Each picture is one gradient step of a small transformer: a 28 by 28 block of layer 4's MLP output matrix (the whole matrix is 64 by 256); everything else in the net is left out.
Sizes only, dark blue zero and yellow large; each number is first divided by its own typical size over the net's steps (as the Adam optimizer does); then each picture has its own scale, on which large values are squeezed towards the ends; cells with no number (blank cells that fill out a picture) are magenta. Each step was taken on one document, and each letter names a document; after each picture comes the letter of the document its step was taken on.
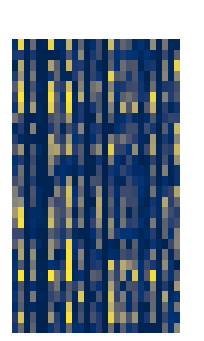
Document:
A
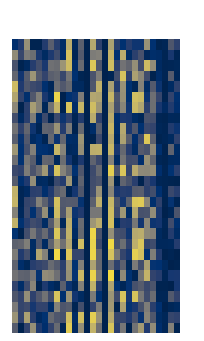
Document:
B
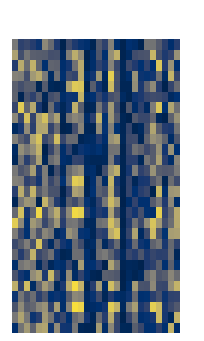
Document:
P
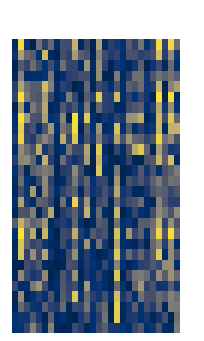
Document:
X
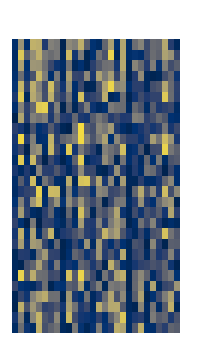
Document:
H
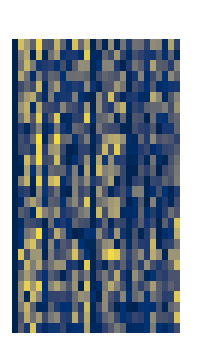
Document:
H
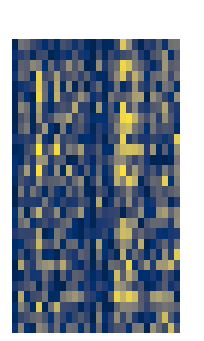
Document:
X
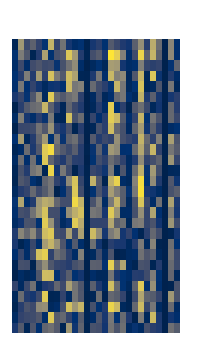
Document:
P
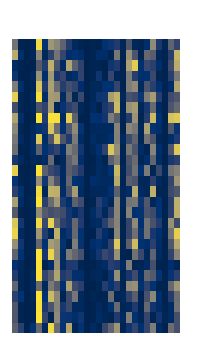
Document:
P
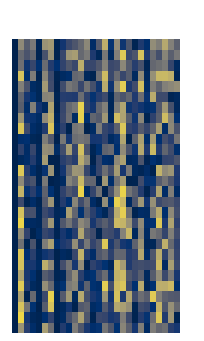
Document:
H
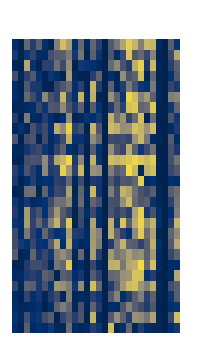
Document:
B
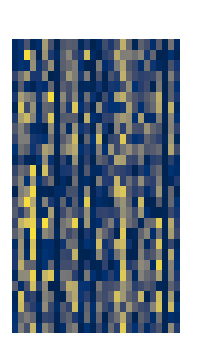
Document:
X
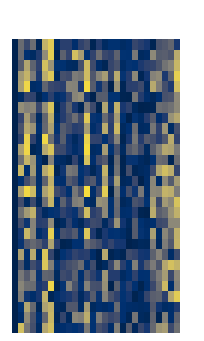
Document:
H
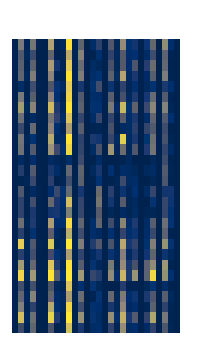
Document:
A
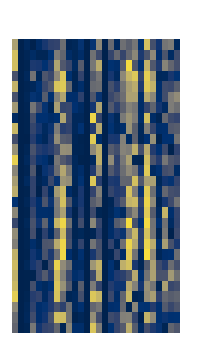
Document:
B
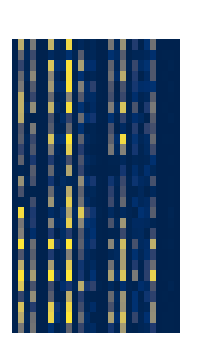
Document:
A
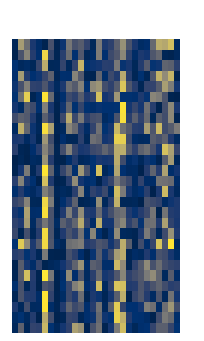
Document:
X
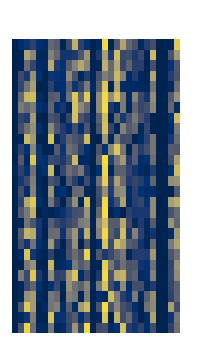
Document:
H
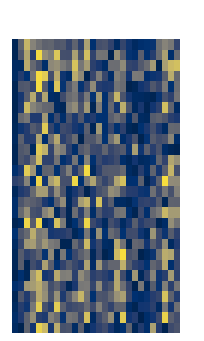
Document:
H
